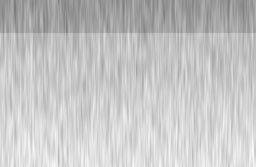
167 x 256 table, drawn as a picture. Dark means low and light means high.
Seam: horizontal, 20% of the way down, the bottom part higher. Average level on the scale: 80%. Grain: streaks running down. Slope: up to the bottom.
